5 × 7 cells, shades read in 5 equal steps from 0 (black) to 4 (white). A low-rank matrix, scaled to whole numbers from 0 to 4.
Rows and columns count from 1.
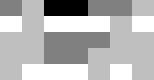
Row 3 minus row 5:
0 -1 -2 -2 -1 -1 0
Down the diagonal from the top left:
2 3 2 2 3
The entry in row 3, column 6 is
3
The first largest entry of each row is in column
2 1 1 1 2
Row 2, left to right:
4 3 4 4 4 3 4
